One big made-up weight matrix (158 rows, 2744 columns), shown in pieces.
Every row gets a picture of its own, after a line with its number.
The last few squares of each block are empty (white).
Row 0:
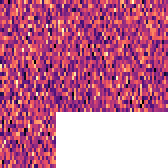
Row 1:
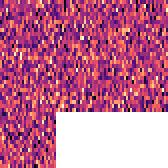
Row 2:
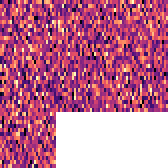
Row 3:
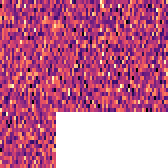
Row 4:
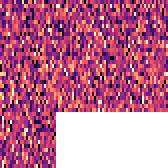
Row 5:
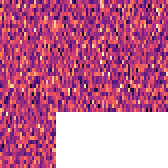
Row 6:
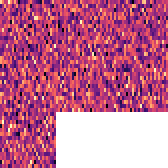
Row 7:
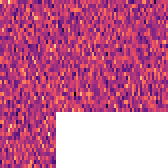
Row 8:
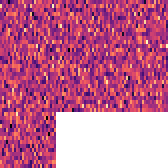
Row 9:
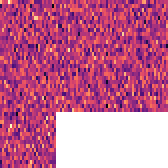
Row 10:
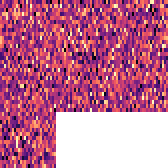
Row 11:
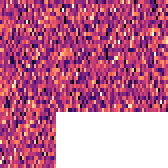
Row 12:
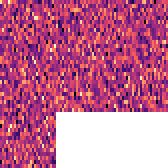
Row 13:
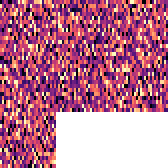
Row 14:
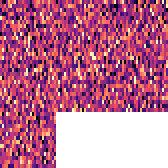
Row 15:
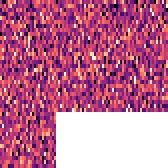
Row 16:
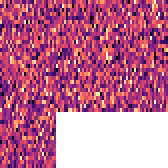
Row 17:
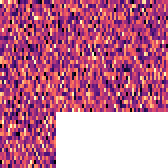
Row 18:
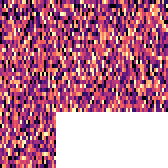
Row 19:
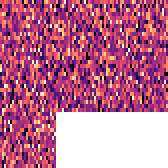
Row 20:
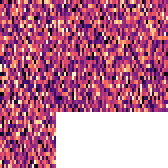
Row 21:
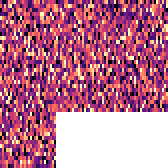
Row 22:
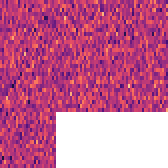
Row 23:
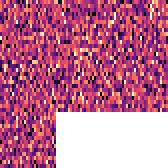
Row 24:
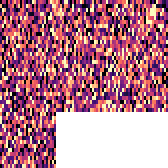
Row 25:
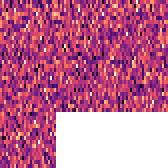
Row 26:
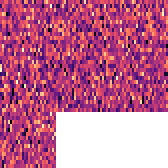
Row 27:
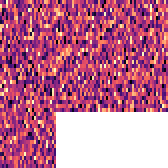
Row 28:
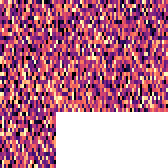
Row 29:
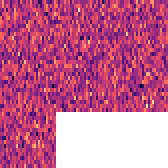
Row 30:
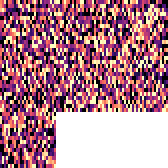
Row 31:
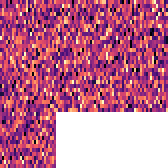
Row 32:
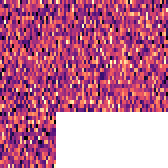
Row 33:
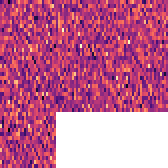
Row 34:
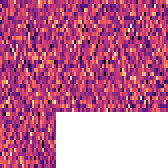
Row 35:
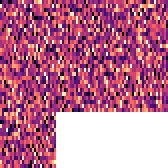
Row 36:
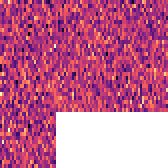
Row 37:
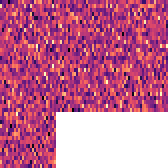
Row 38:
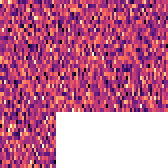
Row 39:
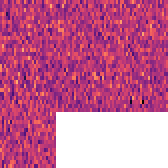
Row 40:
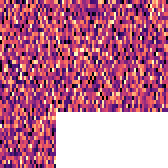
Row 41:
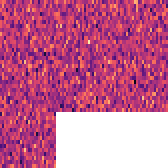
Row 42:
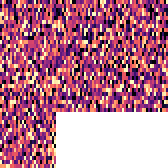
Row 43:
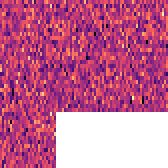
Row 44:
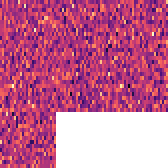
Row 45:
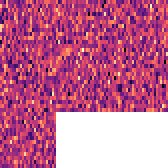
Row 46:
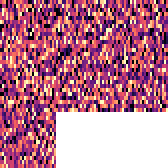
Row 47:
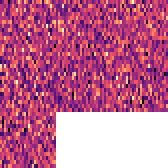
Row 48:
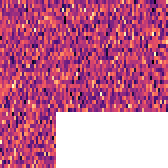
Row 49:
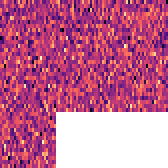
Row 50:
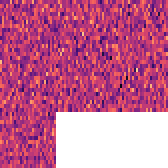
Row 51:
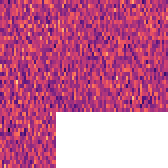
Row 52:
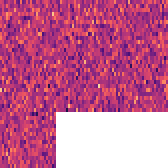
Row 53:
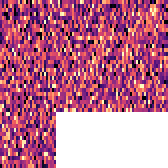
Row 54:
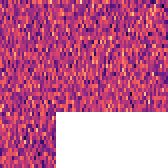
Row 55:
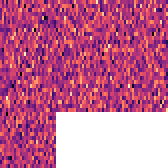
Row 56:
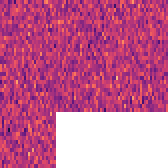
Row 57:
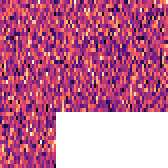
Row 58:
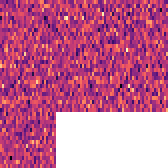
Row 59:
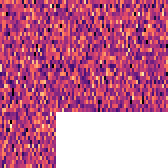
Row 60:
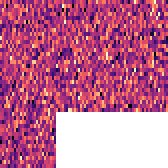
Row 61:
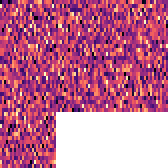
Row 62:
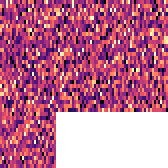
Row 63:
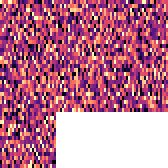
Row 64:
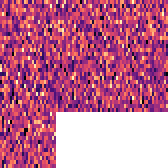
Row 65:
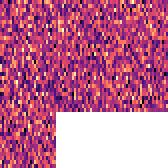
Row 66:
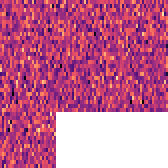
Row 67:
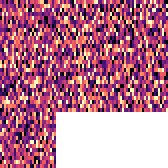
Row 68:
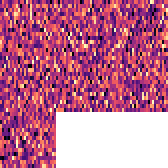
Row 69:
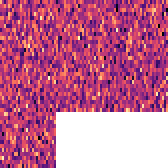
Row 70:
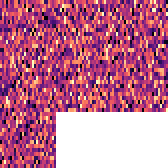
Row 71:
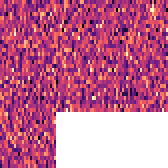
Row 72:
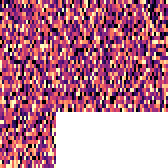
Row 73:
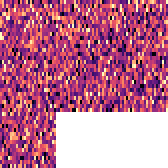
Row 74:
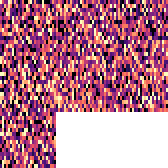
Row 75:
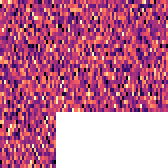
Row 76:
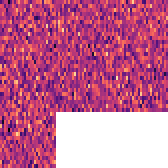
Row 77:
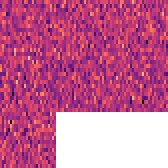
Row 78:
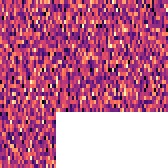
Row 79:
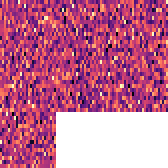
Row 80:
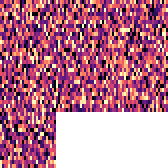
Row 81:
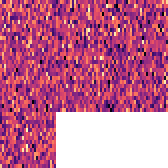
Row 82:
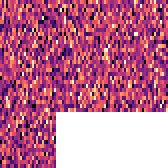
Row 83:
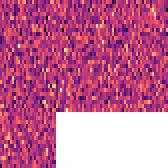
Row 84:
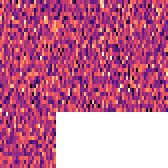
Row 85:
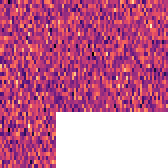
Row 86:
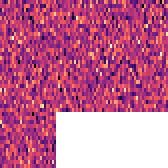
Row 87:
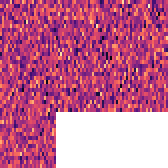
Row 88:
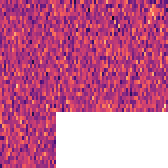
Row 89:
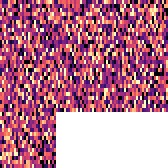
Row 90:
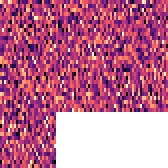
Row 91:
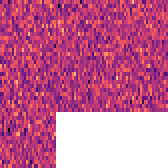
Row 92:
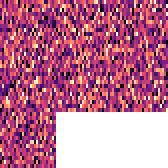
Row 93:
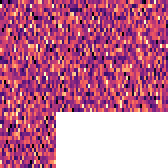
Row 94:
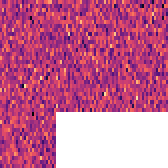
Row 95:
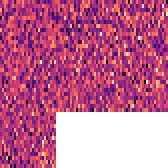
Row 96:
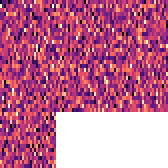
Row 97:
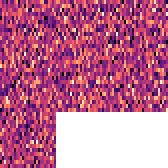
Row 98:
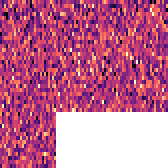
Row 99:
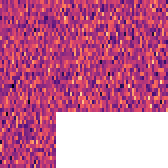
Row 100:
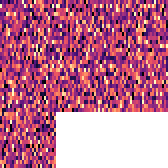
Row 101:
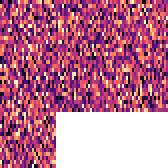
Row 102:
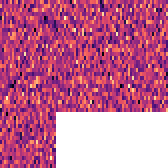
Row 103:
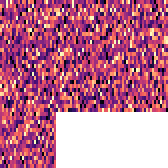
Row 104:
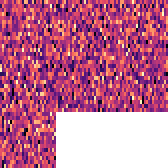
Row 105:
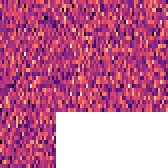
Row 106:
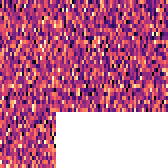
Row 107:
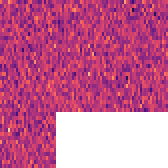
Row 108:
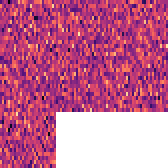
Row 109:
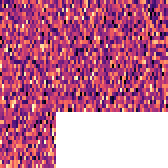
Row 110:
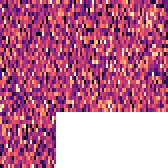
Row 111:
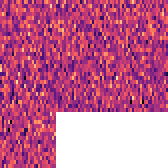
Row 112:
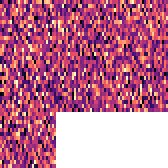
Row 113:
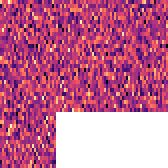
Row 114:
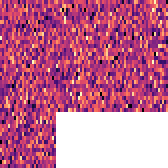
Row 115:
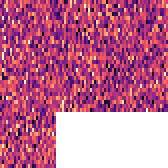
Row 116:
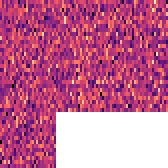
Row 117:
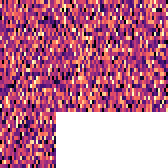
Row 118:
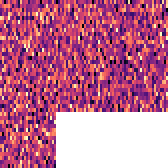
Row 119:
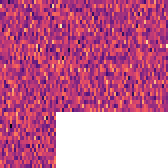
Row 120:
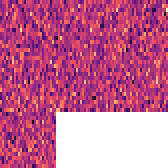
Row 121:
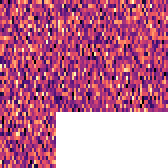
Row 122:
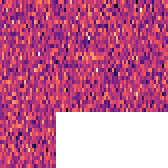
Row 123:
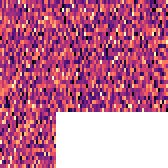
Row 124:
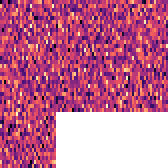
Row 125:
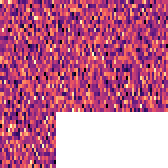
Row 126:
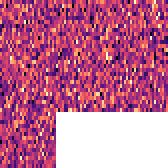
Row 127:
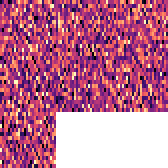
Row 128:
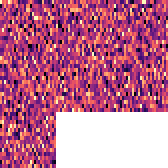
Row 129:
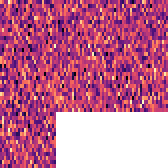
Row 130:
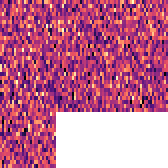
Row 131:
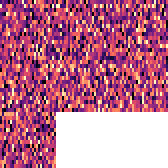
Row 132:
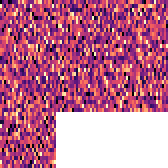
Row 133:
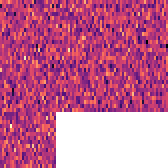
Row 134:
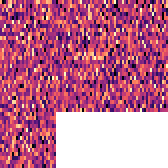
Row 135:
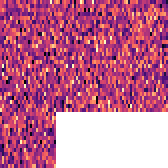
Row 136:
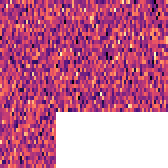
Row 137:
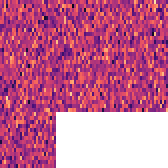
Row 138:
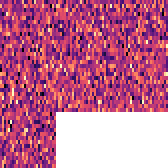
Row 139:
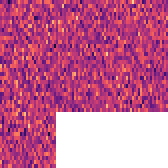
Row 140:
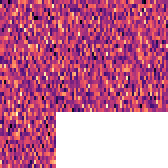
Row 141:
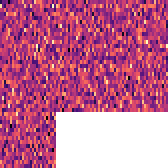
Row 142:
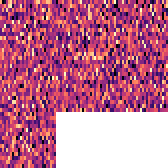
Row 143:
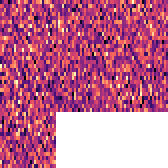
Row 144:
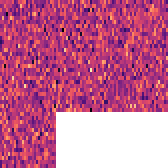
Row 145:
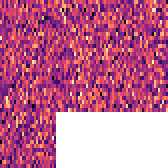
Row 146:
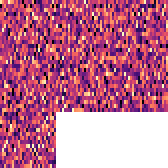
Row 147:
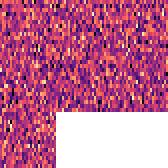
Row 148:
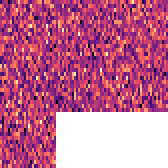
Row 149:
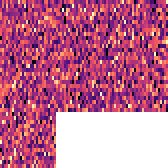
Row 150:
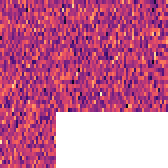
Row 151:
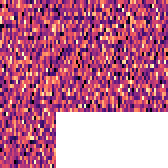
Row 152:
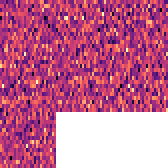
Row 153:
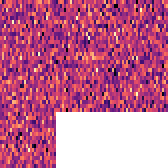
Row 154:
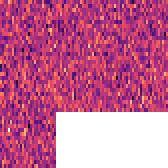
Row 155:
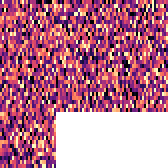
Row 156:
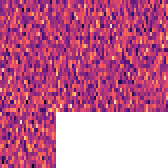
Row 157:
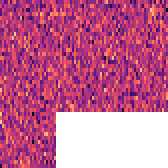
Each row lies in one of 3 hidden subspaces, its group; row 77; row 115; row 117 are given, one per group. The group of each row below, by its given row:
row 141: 77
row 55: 117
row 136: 117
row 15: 115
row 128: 77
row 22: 117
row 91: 77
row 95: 115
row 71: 115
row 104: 77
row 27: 117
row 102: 117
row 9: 77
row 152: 117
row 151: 117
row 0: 77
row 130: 77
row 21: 115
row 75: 77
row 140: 77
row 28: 77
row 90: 77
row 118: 115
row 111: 77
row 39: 77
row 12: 77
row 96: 77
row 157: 115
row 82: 117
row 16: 117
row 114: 117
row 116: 117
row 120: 115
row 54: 115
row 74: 77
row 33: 77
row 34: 115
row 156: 115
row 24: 115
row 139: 77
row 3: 117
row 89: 115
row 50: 117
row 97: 117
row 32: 115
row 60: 117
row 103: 117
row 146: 77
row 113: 77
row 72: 117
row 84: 117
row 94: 115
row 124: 77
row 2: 77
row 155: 115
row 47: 77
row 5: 117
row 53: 115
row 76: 77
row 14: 115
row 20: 77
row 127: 77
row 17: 77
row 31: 117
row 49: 115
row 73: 115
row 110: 115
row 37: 77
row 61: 77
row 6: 77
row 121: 77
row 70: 117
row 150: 117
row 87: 117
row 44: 117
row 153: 115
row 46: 117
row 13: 77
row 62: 117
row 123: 117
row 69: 115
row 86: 115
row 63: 77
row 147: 77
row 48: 117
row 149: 117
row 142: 115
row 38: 77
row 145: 117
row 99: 117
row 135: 115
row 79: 117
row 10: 115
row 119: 77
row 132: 77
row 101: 77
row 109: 117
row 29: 115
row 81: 115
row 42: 117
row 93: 77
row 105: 117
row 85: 77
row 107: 77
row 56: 77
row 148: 77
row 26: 77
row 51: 77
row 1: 115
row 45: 117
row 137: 117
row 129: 77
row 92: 117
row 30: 115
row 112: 77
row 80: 115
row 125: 77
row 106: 117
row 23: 117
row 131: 77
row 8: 77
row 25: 115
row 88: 115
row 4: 77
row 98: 115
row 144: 115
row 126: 117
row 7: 77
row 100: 77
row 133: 77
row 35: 77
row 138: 77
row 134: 115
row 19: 77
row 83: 115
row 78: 115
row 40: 117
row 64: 77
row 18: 115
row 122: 115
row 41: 115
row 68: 115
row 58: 117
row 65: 77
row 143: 77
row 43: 77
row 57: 115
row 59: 77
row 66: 77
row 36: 77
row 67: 117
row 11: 117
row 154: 77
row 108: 77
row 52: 115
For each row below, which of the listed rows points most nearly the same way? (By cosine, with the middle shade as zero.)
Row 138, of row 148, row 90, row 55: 90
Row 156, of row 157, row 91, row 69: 157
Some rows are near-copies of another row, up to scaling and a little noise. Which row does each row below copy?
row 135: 30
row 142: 134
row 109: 72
